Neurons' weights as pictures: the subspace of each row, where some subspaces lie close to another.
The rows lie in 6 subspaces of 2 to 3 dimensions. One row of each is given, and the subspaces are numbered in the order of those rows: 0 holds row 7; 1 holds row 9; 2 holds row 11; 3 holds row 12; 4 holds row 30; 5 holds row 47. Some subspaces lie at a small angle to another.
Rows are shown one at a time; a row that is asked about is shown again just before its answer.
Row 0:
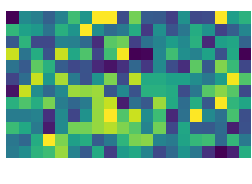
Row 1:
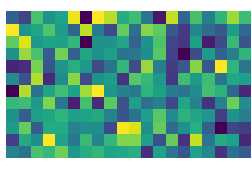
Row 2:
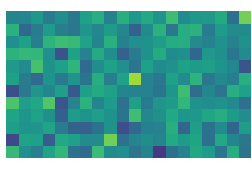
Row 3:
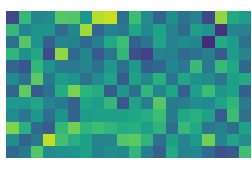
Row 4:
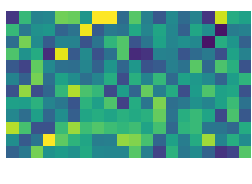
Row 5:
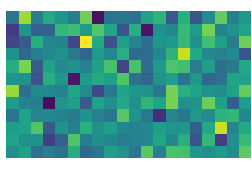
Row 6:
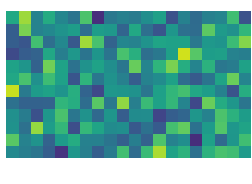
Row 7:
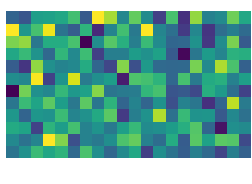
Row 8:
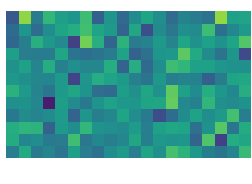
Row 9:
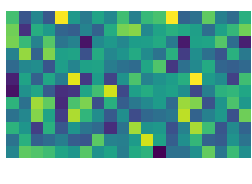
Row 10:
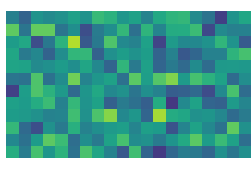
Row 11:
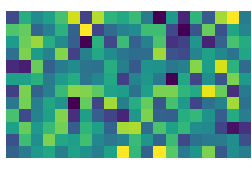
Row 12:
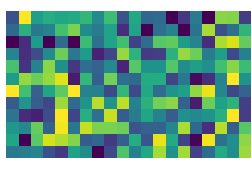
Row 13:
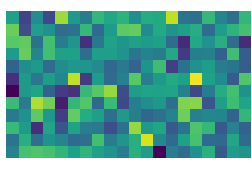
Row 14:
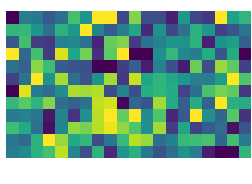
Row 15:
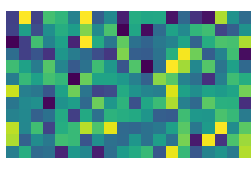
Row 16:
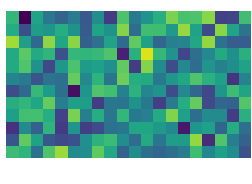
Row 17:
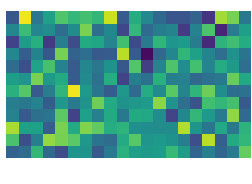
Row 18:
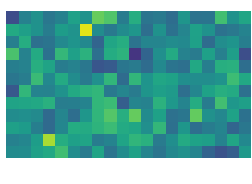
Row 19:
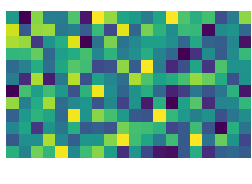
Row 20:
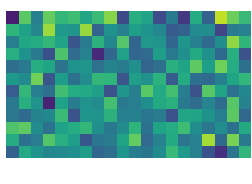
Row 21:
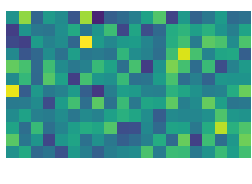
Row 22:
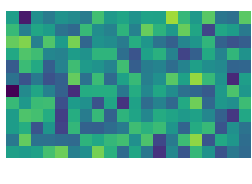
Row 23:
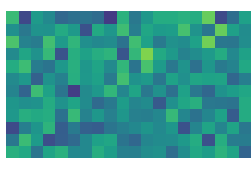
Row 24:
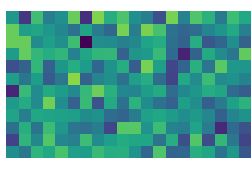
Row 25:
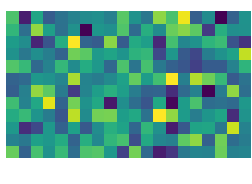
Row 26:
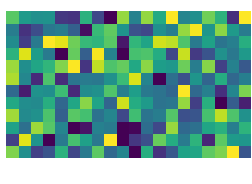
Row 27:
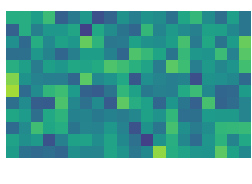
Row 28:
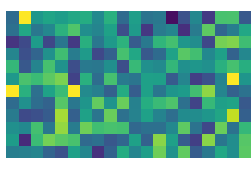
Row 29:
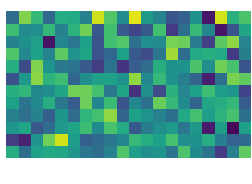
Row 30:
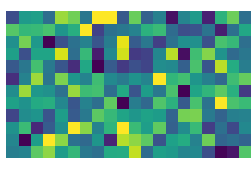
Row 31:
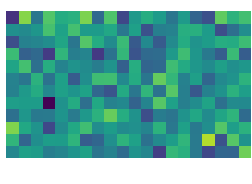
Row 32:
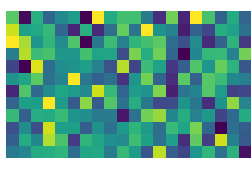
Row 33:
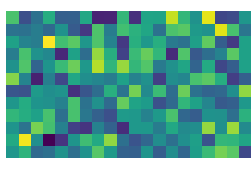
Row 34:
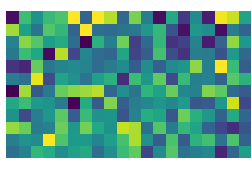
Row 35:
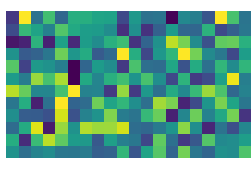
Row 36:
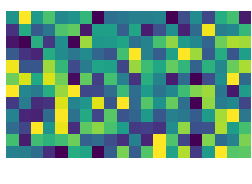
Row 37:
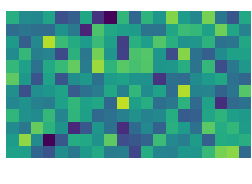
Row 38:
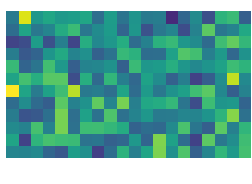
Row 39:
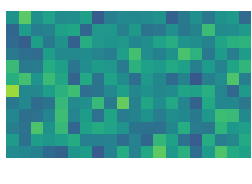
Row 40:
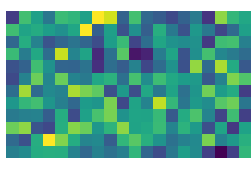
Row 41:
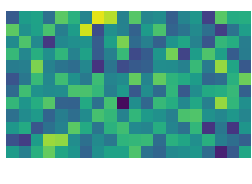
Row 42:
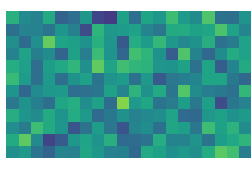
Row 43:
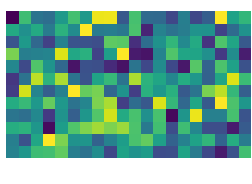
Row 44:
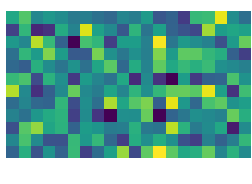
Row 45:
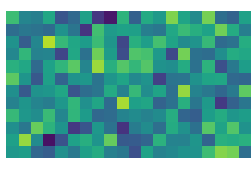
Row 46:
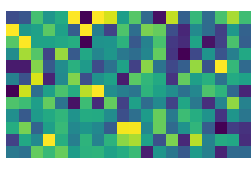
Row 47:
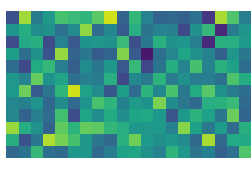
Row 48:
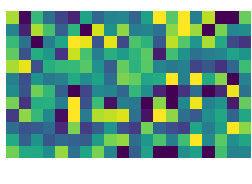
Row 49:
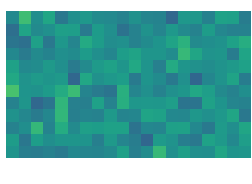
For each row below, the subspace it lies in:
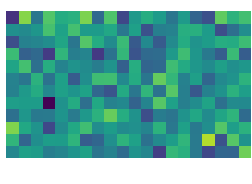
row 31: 0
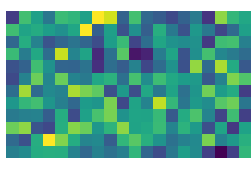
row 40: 3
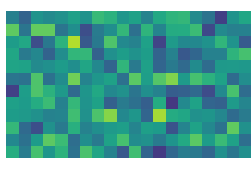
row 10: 0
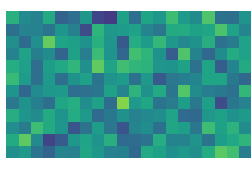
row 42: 4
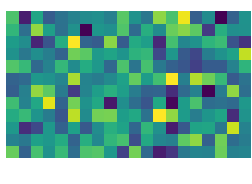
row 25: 0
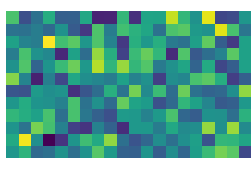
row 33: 4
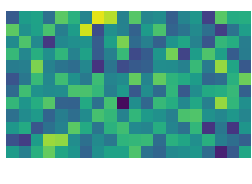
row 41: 4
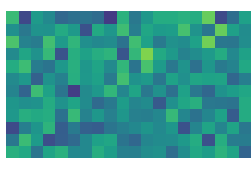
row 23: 5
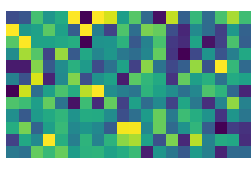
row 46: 2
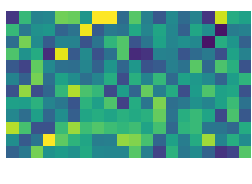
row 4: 5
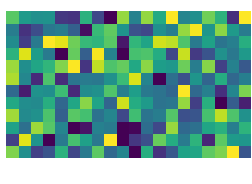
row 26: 4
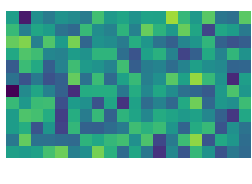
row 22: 3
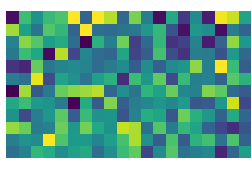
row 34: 2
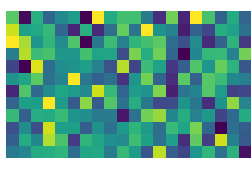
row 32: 0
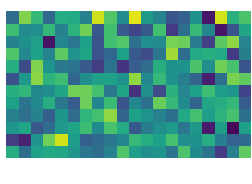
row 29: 4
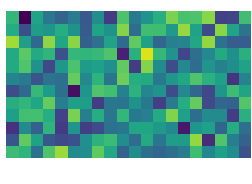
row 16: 5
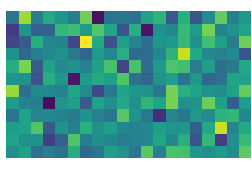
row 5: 0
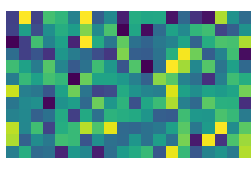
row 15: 2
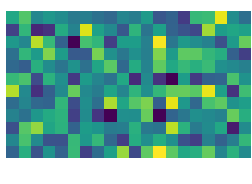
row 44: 0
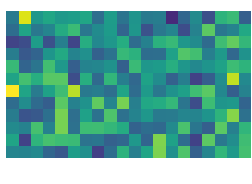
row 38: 3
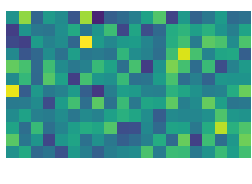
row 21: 2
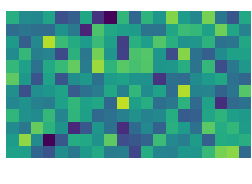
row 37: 4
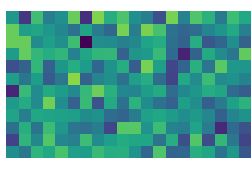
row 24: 2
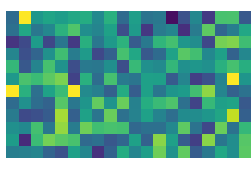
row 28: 3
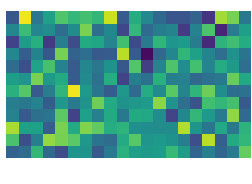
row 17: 5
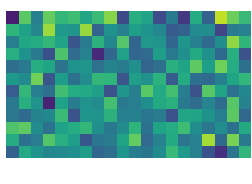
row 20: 0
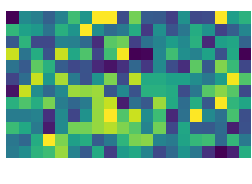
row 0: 1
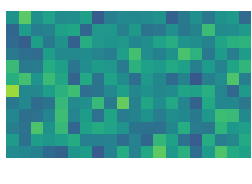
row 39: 3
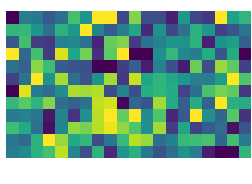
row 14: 1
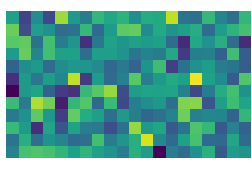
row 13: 1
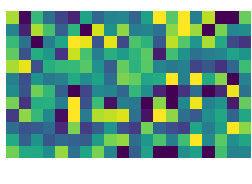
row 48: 2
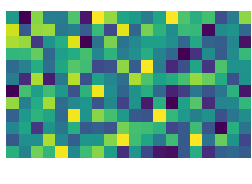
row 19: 2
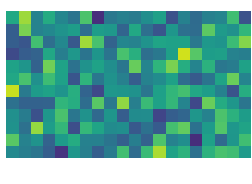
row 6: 5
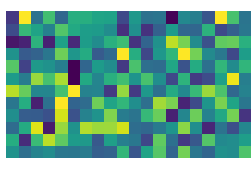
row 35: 1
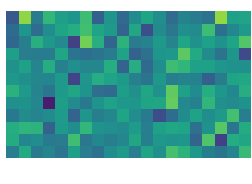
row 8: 0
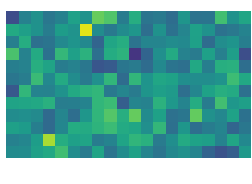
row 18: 1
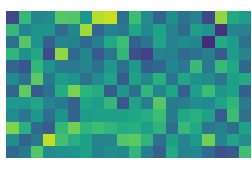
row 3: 5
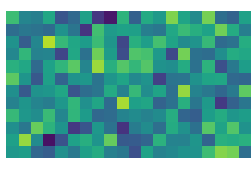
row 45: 4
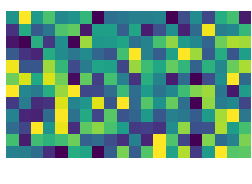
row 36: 3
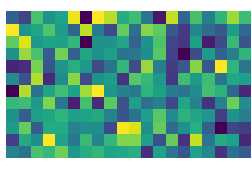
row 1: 2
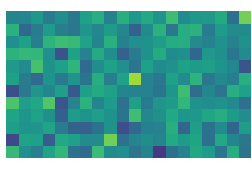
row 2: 4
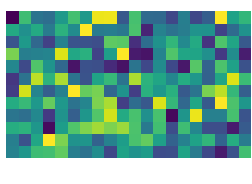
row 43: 1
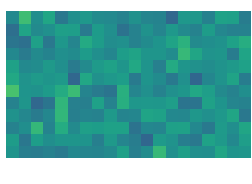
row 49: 1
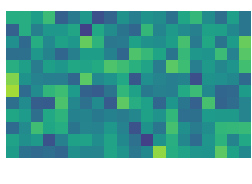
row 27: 1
